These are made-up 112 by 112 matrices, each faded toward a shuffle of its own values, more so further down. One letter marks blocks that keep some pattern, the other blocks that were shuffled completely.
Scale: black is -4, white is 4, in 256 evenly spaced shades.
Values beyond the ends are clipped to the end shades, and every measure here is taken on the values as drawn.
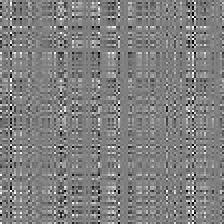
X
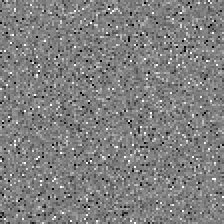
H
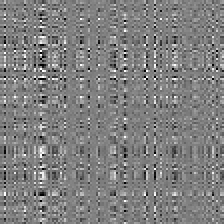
X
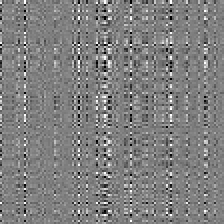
X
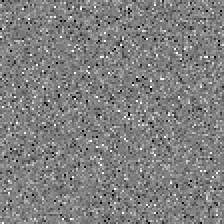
H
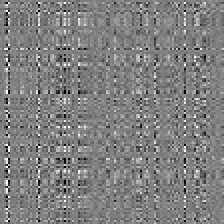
X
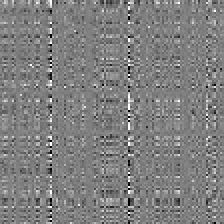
X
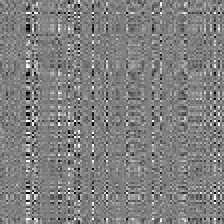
X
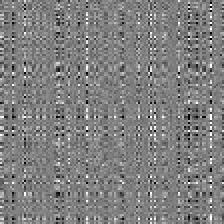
X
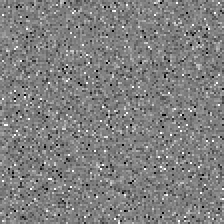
H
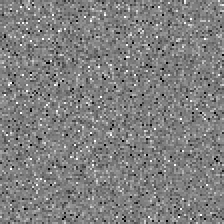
H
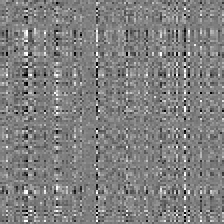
X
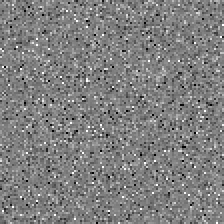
H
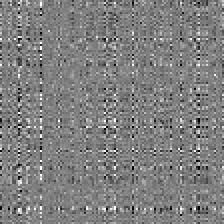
X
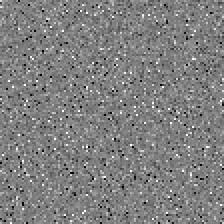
H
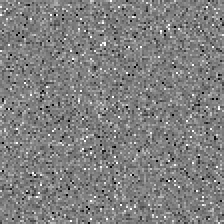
H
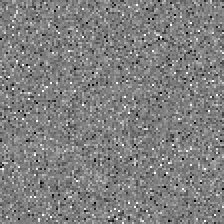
H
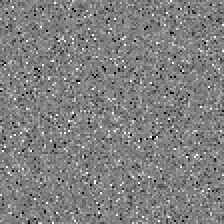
H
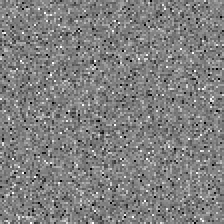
H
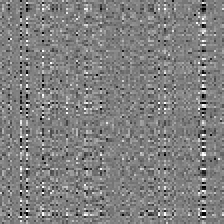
X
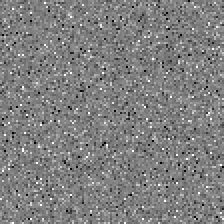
H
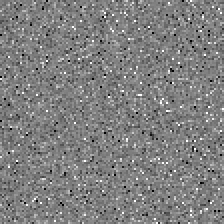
H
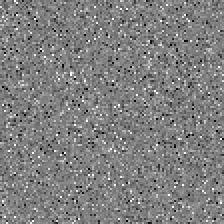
H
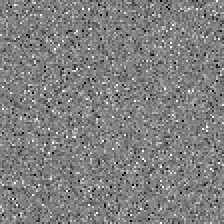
H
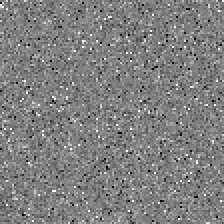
H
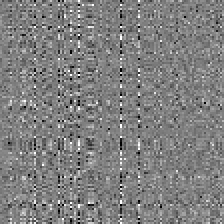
X
